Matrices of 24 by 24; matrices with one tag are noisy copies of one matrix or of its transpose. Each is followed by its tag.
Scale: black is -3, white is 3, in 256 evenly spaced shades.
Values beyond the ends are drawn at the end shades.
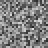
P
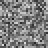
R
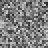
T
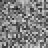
T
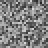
P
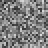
T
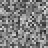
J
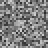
J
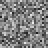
R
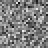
P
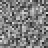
P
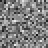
T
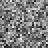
P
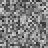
J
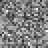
T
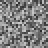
P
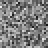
P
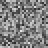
R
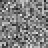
T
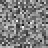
R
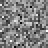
P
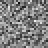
P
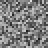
P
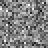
R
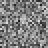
J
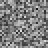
J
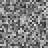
J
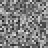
J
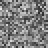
R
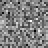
T
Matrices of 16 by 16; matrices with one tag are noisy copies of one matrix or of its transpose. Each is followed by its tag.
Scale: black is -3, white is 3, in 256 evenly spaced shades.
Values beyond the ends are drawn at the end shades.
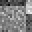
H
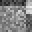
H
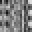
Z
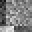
H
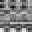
Z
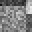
H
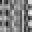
Z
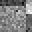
H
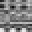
Z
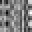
Z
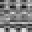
Z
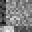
H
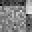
H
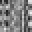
Z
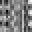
Z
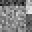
H
